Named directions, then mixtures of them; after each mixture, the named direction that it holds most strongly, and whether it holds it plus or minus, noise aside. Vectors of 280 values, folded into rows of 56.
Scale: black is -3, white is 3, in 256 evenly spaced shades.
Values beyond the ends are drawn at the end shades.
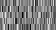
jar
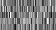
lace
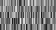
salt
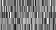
lace, plus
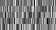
jar, minus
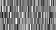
jar, minus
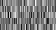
lace, minus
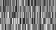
salt, minus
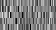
jar, plus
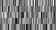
jar, plus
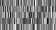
lace, minus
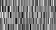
jar, plus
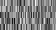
salt, plus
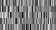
jar, plus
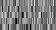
jar, plus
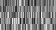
salt, minus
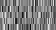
jar, plus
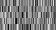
jar, plus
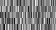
jar, minus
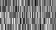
salt, minus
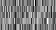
lace, plus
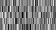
jar, plus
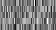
lace, plus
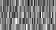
salt, minus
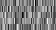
jar, plus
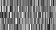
jar, minus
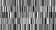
lace, plus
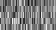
salt, minus
